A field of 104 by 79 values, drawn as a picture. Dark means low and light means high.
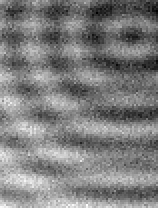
Rings: centred on the top right. Ninth with the highest average: bottom left. Stripes: horizontal, repeating 8 times. Slope: up to the bottom left.
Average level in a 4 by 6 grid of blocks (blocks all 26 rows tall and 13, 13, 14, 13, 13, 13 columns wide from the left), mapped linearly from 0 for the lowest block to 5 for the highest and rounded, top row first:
121010 / 332211 / 443221 / 544432
